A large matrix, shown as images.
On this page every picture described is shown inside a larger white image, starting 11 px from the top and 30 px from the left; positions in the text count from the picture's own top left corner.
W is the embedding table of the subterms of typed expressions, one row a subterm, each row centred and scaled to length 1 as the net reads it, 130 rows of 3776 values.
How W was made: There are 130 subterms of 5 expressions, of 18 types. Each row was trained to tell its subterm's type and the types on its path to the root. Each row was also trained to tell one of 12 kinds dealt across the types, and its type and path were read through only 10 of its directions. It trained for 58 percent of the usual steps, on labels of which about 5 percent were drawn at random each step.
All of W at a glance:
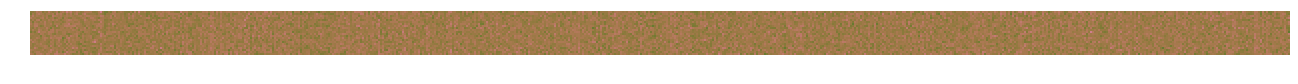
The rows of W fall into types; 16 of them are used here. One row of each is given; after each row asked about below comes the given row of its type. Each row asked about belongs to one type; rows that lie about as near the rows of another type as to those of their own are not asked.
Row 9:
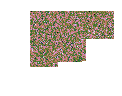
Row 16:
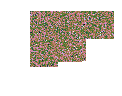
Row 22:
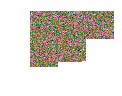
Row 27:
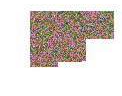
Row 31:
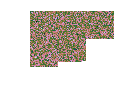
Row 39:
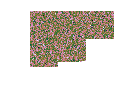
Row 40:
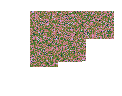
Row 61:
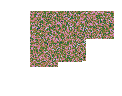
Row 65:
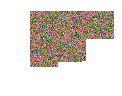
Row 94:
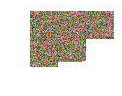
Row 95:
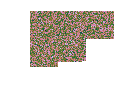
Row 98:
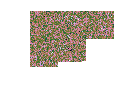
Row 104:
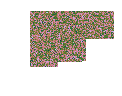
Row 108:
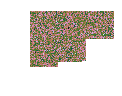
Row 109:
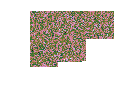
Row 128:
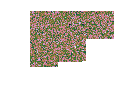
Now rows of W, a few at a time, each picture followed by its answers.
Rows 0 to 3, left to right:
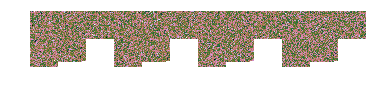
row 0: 16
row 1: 61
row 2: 61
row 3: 65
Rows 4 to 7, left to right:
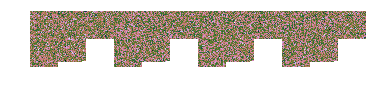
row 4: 61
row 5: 109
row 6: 16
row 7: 61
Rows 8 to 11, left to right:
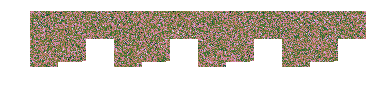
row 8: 16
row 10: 65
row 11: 128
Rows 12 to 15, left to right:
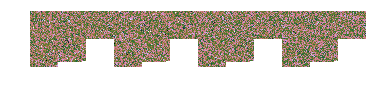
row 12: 9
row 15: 128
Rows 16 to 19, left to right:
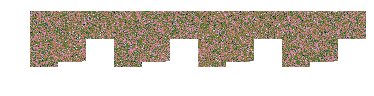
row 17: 27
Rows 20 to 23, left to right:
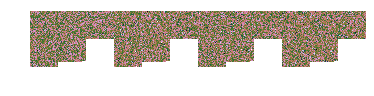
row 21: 9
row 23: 9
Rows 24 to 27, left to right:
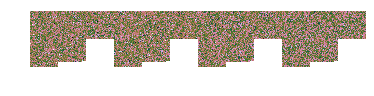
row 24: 27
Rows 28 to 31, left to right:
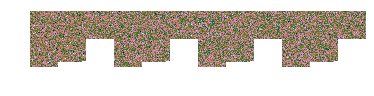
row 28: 128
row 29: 22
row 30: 65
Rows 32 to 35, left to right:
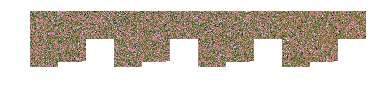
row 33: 40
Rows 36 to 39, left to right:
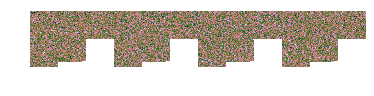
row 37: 27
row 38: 40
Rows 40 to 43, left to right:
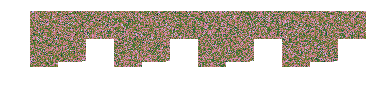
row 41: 65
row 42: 109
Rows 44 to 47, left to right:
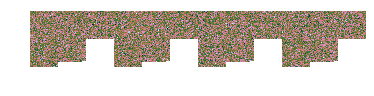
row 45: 65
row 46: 27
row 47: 109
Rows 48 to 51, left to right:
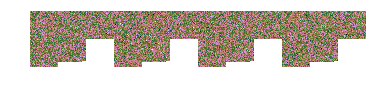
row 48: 108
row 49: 104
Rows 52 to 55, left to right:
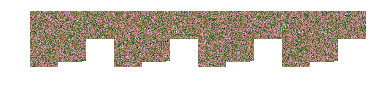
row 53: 108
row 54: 94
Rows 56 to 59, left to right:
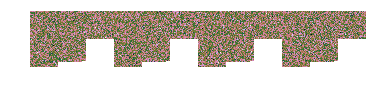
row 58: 61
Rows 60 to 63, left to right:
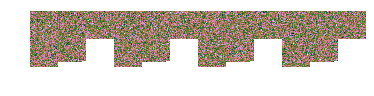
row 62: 39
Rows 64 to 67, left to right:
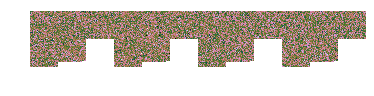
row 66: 109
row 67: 39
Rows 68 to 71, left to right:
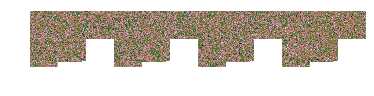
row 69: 108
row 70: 16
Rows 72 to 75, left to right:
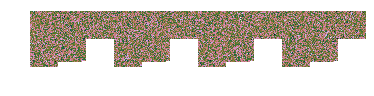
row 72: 22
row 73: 65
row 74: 61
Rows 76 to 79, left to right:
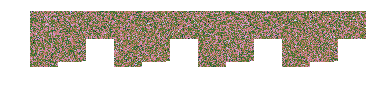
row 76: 109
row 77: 39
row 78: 22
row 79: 9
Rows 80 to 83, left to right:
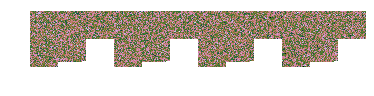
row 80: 9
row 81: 16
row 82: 98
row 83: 40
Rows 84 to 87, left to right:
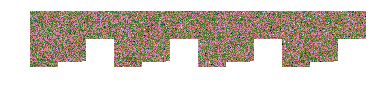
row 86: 94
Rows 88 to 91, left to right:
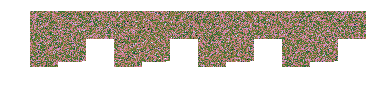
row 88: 27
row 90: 27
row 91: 109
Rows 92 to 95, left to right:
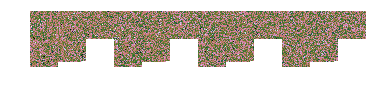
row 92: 94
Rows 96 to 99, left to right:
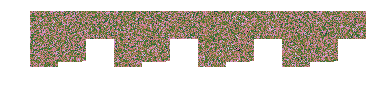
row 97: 61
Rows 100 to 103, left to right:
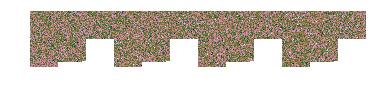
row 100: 104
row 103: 109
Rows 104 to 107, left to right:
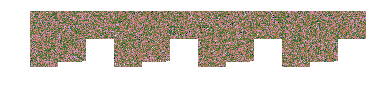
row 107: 39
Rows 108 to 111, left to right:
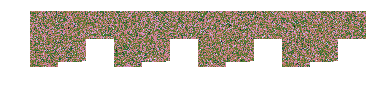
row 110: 108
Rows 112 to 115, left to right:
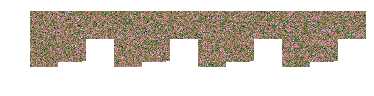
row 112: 9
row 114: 16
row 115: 98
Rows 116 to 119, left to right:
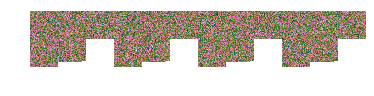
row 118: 16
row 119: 108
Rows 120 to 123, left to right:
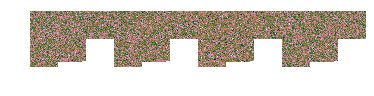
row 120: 65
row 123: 95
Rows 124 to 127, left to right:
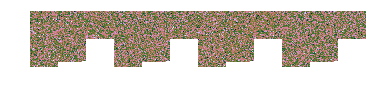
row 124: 27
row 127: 95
